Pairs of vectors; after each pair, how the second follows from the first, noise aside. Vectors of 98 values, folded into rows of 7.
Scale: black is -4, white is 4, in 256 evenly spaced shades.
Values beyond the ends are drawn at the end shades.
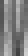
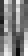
scaled up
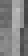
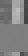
partly zeroed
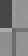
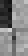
scaled up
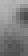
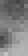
reversed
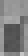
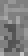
partly zeroed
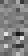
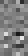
copied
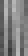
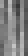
reversed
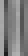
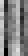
scaled up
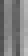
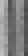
reversed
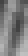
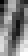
scaled up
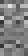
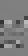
partly zeroed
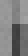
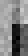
scaled up
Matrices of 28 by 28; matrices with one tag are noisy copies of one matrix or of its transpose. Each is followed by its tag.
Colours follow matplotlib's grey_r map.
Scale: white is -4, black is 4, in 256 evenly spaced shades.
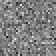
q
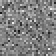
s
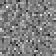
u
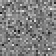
s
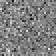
s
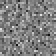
u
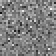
s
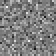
u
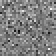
s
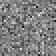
q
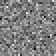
u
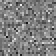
q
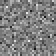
u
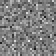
u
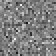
q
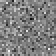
s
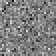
s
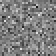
q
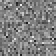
q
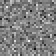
u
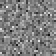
u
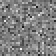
q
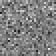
s
